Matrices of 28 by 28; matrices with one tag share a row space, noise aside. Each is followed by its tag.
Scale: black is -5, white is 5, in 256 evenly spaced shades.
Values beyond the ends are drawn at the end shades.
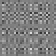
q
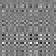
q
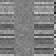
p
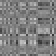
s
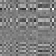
s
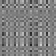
q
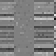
p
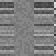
p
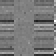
p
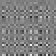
q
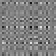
q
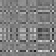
s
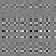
q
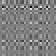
q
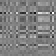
s
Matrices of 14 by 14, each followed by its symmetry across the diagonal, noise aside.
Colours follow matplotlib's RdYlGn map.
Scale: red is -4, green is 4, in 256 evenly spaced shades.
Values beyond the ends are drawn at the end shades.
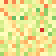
neither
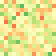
antisymmetric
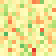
neither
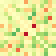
symmetric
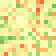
antisymmetric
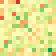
symmetric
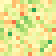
symmetric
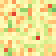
symmetric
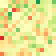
antisymmetric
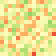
symmetric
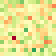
neither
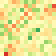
symmetric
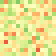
neither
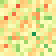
symmetric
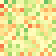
antisymmetric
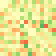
antisymmetric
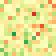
antisymmetric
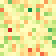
antisymmetric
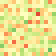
neither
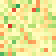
neither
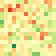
neither
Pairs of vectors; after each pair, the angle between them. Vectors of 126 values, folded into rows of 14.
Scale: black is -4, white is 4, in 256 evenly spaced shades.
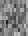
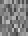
partly opposed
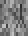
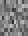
orthogonal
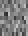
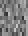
nearly parallel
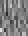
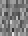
orthogonal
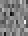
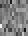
orthogonal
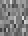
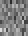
nearly opposite
